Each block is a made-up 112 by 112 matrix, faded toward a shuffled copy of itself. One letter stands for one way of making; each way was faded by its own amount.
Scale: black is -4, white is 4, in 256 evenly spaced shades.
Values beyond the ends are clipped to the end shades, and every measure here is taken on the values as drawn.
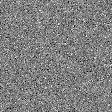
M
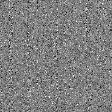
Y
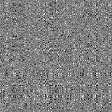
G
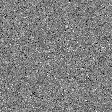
M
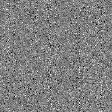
Y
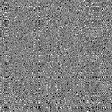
G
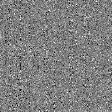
Y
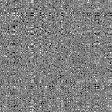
G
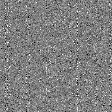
Y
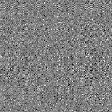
G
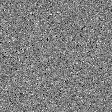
M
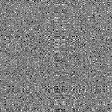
G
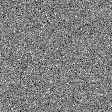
M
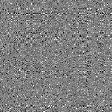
G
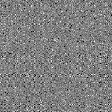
G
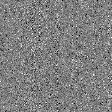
Y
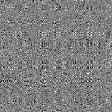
G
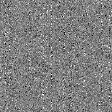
Y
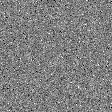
M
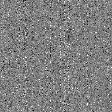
Y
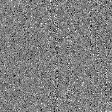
Y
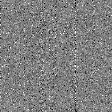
Y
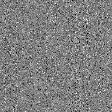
Y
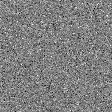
M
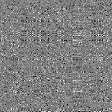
G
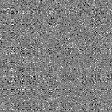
G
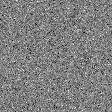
M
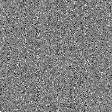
Y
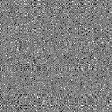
G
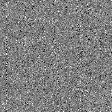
Y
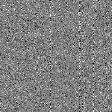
Y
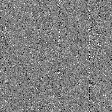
Y
